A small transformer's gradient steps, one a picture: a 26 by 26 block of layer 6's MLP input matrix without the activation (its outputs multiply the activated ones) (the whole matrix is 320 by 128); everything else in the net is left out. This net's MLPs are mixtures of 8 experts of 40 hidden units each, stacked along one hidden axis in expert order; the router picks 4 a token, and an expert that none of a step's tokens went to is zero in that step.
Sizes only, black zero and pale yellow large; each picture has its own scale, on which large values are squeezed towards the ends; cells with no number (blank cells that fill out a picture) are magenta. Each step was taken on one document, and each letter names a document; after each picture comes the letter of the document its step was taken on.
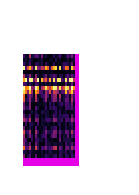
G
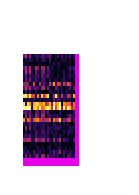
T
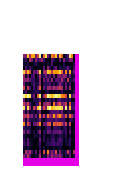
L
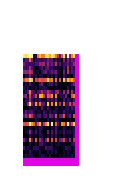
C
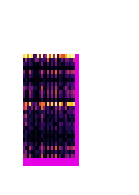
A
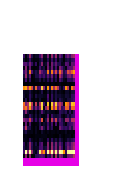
A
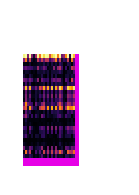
A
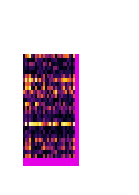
C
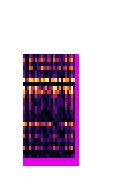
G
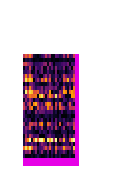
C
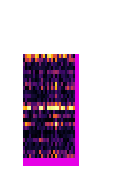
L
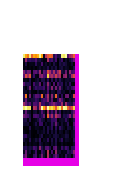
L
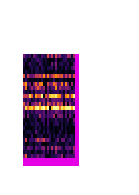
L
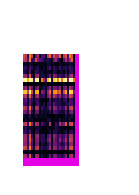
G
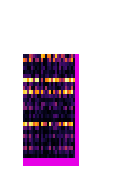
G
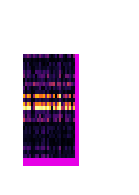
T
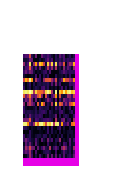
C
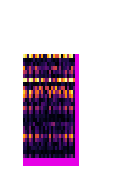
G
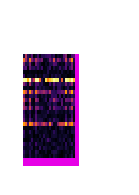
G
